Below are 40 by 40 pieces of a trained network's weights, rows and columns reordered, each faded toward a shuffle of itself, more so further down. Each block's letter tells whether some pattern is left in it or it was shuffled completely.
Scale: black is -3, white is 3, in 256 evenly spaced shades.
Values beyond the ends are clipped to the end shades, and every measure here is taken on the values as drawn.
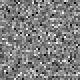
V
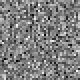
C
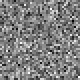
V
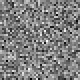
V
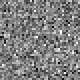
V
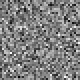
V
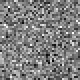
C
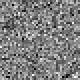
C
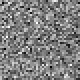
V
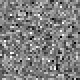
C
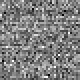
C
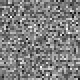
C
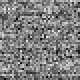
C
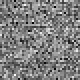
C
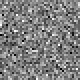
V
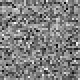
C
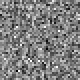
V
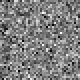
V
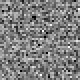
C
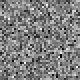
V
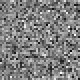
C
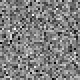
V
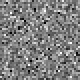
V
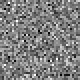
C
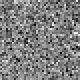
V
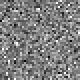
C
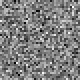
V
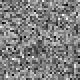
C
